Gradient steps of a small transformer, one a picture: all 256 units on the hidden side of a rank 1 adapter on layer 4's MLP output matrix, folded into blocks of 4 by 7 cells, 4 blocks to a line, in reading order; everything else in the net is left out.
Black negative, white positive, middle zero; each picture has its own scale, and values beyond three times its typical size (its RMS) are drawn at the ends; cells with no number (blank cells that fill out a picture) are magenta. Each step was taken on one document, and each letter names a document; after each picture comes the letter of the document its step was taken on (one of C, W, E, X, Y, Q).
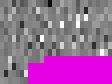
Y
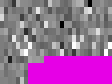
Y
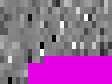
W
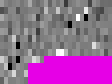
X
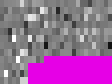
Y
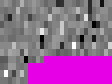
W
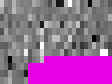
W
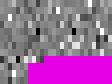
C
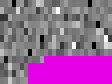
C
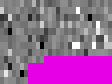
C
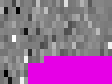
X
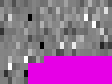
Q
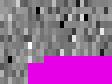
Q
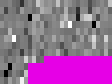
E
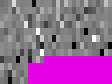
W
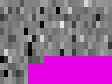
E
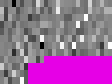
E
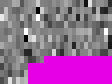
X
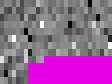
X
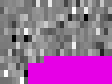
E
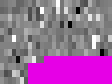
E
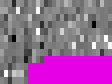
C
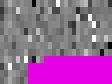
C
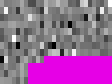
X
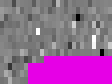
C
